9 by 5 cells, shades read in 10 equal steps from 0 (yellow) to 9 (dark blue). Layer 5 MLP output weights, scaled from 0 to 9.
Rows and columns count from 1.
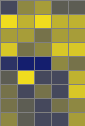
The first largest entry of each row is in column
1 2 3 2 2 3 2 3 3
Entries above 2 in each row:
5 0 5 2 5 3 4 5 5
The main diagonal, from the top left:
7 2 5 1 5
